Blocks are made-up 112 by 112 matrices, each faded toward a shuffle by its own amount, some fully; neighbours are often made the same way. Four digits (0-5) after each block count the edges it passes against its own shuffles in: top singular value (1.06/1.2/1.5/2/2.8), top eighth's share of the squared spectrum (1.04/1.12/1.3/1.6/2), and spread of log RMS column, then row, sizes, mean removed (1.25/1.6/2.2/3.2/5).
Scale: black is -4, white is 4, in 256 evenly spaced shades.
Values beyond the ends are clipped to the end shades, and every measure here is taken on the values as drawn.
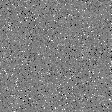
2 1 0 0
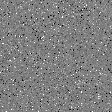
2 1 0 0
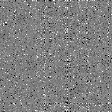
4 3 2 2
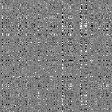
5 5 3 3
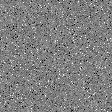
1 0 0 0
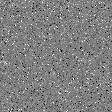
1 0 0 0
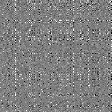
4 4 3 3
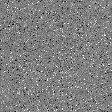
2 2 1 0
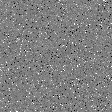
0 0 0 0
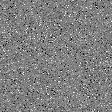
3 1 0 0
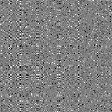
5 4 3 3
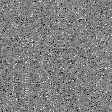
3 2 0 0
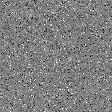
2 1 0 0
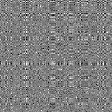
5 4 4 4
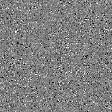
3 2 1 1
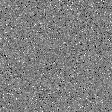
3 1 0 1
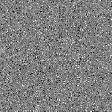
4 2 1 1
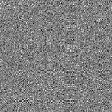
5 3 2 2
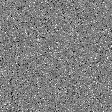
1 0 0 0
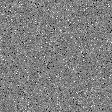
1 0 0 0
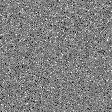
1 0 0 0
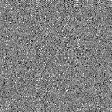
4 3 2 2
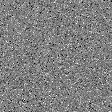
0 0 0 0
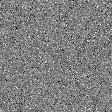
1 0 0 0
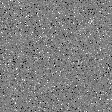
0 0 0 0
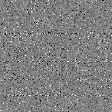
3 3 0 2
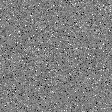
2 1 0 0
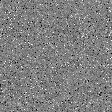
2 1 0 0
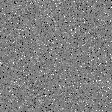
0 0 0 0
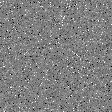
0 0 0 0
